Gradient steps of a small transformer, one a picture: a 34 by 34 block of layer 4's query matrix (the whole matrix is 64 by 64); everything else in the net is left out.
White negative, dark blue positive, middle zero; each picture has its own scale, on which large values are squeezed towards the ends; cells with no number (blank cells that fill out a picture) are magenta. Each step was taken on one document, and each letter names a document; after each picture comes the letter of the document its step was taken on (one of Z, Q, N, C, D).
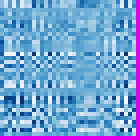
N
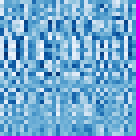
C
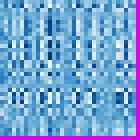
C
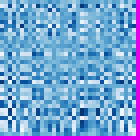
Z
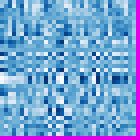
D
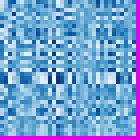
D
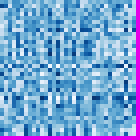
C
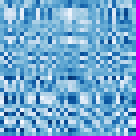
N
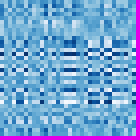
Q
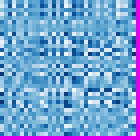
Q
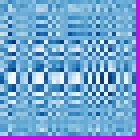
D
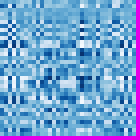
Z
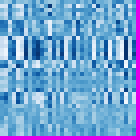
C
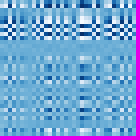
Z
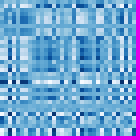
Z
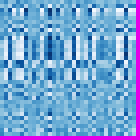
C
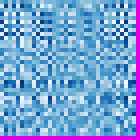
N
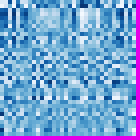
Z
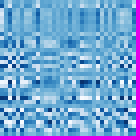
N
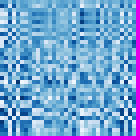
N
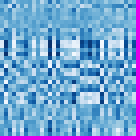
C
